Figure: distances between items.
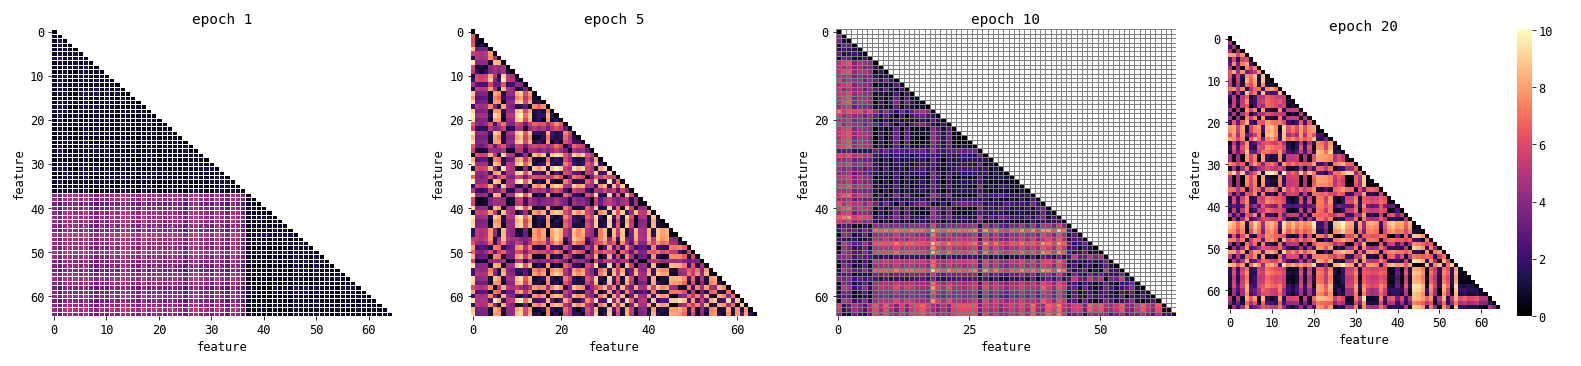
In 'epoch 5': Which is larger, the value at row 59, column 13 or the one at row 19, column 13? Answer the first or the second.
the second
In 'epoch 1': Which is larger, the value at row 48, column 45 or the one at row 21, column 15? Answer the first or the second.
the first
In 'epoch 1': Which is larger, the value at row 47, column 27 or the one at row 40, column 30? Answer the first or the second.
the first
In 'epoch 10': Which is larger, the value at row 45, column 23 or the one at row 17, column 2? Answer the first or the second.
the first
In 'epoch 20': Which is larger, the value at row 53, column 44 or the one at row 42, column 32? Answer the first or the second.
the first
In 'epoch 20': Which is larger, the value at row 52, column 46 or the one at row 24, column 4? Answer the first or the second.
the first
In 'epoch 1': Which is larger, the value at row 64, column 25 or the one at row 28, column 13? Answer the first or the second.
the first
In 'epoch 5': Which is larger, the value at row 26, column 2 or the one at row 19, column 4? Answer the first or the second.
the first
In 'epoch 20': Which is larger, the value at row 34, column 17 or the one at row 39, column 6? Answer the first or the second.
the second
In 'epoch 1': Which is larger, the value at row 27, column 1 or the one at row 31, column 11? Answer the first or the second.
the first
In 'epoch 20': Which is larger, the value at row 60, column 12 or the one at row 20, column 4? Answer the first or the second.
the second
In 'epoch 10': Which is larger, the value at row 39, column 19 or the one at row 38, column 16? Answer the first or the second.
the second
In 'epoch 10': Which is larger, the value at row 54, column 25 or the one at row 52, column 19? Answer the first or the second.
the first
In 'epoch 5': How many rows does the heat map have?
65
